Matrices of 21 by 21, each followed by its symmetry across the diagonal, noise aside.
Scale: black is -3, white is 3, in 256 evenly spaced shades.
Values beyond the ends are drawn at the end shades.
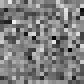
neither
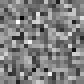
antisymmetric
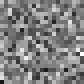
neither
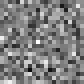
neither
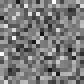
symmetric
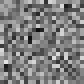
symmetric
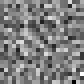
antisymmetric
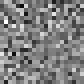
antisymmetric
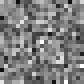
symmetric
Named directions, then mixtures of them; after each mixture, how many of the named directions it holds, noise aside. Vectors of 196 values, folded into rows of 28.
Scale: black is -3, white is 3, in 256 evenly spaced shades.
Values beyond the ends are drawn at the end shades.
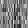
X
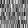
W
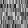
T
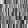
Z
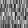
three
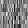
one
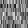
one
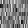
three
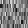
three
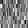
two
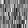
three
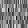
three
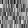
three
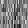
one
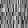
three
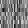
three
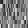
two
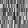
three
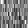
two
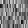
three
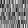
one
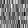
one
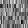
three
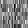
two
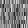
two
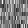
three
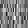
three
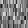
two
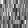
three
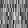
two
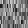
three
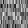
one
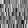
two
